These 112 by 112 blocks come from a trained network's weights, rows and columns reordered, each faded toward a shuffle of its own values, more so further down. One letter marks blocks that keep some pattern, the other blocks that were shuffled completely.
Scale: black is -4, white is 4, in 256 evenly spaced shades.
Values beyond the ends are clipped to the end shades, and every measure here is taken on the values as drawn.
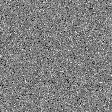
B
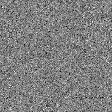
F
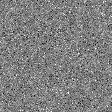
B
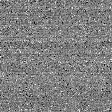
F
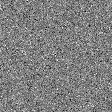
B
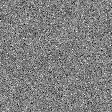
B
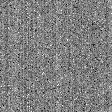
F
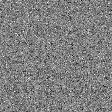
F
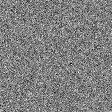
B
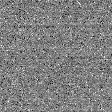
F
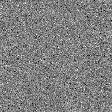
F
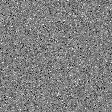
B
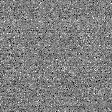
F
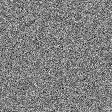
B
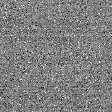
F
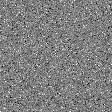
B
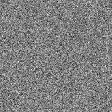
F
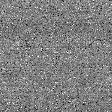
F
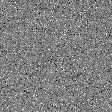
B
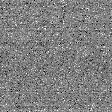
F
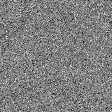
B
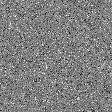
B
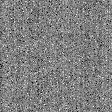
F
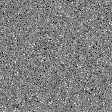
B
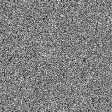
F
